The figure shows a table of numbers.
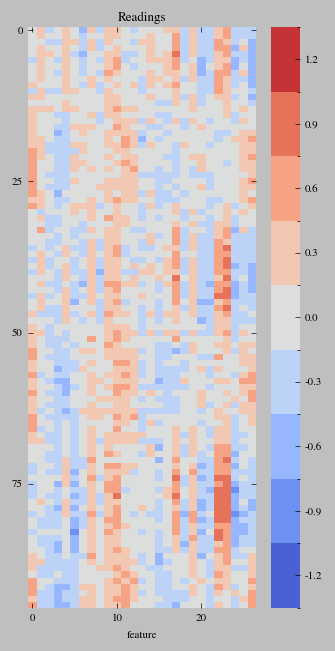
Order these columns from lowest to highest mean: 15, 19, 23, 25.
15, 25, 19, 23
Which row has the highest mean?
13
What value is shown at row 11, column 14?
0.3
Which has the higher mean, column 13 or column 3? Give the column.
13
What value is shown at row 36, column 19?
0.3
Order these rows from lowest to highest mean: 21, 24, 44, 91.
24, 44, 91, 21
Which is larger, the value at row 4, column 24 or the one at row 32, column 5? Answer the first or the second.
the second
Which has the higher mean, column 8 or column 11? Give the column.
11
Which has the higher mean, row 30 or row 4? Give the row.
30
